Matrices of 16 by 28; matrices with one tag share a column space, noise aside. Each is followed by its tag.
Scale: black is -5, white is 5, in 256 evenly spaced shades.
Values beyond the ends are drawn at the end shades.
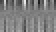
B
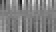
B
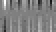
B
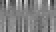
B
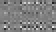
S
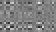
S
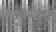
B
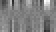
B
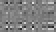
S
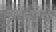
B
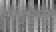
B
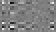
S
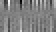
B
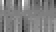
B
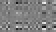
S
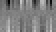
B
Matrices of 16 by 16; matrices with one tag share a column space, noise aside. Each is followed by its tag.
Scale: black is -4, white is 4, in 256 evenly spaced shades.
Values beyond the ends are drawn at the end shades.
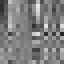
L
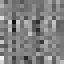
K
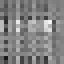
K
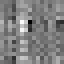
K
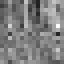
L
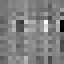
K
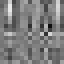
L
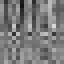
L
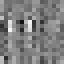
K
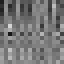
L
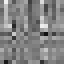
L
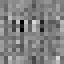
K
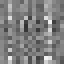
K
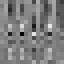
L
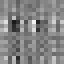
K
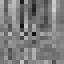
L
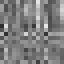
L
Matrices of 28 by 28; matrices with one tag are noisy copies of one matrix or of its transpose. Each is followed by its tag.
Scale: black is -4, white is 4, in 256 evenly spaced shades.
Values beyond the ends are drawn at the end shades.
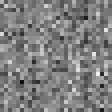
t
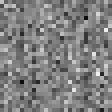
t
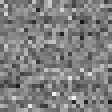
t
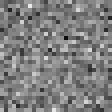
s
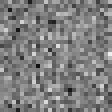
s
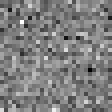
s
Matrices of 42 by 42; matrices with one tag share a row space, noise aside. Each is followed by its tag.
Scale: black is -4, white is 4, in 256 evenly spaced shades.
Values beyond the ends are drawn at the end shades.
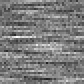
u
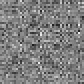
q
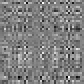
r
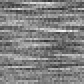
u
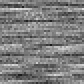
u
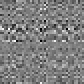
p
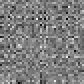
p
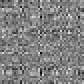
q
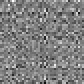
p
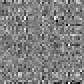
r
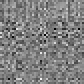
p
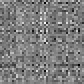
p
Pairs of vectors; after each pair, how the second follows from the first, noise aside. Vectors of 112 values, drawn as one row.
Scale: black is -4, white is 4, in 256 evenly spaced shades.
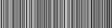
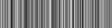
shuffled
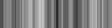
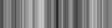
copied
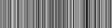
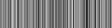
copied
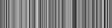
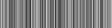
shuffled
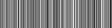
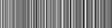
shuffled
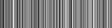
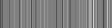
partly zeroed
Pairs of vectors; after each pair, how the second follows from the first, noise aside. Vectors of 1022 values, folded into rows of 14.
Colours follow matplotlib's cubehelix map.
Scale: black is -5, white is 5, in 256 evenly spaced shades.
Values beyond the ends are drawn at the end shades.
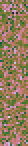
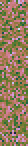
reversed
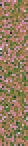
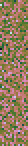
negated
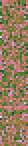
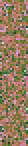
reversed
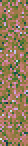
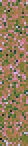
negated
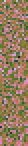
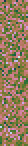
negated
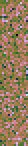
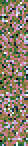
scaled up
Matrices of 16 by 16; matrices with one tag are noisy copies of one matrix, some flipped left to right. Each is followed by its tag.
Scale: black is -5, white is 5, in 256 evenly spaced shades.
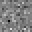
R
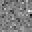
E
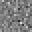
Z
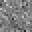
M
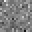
M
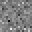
R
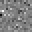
E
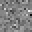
E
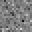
R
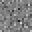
Z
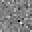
Z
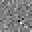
Z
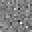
Z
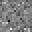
R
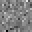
M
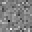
R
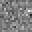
E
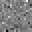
M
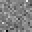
M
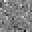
M
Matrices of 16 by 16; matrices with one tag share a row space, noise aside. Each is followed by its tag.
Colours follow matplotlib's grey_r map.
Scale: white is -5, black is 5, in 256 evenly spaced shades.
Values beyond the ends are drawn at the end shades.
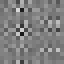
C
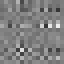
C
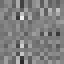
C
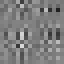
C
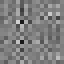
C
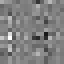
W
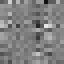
W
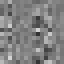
W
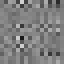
C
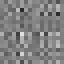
C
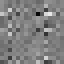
W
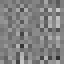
C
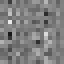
W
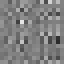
C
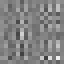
C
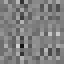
C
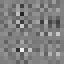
C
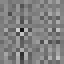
C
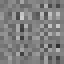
C
